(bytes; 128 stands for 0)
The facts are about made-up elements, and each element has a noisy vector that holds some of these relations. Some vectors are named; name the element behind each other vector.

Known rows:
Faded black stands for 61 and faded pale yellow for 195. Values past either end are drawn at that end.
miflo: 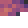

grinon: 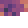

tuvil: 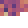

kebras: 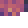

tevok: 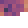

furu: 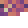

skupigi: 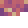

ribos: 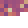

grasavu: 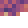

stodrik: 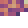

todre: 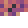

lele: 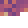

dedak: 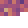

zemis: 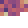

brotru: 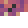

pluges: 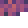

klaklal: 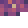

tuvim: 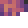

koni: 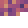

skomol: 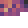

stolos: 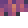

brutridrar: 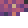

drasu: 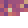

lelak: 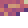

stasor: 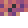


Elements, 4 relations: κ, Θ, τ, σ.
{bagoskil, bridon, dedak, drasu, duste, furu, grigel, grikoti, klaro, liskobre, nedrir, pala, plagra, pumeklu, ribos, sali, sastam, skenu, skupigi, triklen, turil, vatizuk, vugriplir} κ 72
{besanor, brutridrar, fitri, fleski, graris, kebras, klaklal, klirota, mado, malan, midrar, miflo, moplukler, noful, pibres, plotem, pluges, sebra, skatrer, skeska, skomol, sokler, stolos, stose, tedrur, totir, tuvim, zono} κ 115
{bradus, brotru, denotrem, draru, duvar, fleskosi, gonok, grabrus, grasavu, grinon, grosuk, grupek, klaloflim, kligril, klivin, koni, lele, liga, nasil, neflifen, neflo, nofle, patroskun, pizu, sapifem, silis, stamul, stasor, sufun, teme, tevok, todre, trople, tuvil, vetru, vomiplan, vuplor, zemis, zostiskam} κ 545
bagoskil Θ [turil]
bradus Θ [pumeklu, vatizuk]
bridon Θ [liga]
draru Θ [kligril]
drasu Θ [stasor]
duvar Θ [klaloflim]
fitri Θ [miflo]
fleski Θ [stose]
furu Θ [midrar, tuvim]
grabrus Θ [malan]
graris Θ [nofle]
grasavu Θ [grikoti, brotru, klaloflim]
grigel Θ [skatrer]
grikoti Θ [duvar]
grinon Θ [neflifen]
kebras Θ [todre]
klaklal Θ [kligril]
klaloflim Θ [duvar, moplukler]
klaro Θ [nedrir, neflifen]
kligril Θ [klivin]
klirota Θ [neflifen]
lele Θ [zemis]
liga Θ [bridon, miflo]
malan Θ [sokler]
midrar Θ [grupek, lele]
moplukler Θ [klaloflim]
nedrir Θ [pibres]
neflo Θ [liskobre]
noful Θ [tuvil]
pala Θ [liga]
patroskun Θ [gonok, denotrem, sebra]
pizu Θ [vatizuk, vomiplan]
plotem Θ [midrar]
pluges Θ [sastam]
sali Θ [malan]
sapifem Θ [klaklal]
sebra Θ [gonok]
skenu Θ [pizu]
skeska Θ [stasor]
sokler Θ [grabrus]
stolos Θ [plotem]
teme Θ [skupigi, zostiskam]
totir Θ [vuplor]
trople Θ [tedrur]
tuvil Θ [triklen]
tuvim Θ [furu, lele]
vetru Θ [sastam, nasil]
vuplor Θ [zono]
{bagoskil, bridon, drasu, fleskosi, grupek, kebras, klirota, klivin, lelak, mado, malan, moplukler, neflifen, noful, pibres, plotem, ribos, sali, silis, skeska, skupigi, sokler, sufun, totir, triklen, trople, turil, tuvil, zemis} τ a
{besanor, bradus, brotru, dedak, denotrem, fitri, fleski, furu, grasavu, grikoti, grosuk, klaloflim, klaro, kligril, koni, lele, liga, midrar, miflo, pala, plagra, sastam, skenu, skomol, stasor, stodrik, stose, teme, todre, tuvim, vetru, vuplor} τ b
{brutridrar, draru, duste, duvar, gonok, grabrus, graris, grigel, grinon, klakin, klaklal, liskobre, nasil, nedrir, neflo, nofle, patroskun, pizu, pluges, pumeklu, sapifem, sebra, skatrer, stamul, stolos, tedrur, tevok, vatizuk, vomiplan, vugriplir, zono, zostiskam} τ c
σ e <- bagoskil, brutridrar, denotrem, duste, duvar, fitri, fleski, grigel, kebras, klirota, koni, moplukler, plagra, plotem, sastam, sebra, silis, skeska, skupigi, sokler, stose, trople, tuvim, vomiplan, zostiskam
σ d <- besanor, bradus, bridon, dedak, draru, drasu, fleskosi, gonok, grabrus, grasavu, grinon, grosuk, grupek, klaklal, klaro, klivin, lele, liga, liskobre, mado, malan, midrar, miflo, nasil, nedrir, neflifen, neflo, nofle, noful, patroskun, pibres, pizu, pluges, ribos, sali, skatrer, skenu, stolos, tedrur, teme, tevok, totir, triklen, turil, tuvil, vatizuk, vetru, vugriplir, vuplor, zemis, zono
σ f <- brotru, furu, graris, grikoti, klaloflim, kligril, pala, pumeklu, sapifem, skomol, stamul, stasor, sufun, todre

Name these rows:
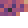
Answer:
stamul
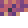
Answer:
kligril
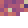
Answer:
bridon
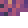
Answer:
graris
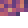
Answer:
pibres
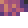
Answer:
fitri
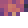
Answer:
plotem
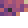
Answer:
sapifem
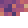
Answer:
pizu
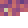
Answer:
skenu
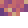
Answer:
bagoskil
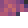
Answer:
midrar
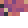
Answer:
pumeklu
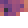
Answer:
patroskun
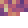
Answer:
sastam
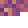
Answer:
klaro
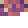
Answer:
pala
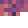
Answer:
vetru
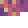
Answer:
plagra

